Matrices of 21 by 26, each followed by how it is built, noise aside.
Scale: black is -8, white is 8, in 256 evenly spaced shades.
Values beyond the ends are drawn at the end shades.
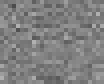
low rank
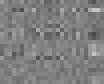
low rank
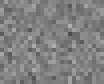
low rank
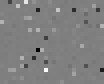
sparse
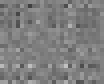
low rank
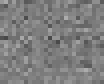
low rank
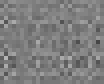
low rank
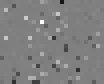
sparse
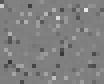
sparse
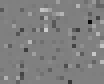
sparse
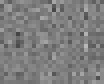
low rank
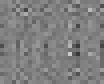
low rank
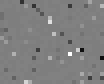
sparse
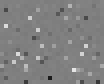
sparse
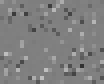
sparse
